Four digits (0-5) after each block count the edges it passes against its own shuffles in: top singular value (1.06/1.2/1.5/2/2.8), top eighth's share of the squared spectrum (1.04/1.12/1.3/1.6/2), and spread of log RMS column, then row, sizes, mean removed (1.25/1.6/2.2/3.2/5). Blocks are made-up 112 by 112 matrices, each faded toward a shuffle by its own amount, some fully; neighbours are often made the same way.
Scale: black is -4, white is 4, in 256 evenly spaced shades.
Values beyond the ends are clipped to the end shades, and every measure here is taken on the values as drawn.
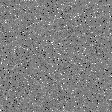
0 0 0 0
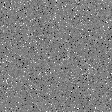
0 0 0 0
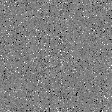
2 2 2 1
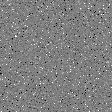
0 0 0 0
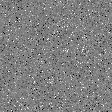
0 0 0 0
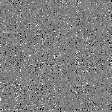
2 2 2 2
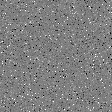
0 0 0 0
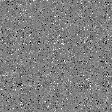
1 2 2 2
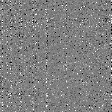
2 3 3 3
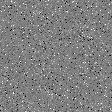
0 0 0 0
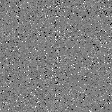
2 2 2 1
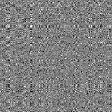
5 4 3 3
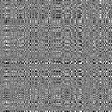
5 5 4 4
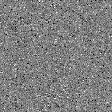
3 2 0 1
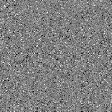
4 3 2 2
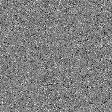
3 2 0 0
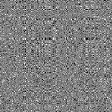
5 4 3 3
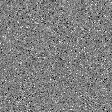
3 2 0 0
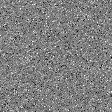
1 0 0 0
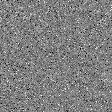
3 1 0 0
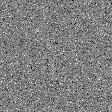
1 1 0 0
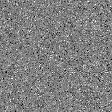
3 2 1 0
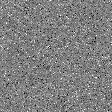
1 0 0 0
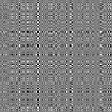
5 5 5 4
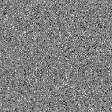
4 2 1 1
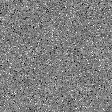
2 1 0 0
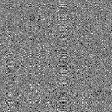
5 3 2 2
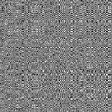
5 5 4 4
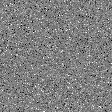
0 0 0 0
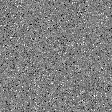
2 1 0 0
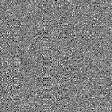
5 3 2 2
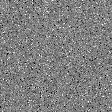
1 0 0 0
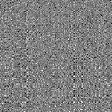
5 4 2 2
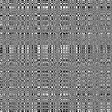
5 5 4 4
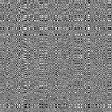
5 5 4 4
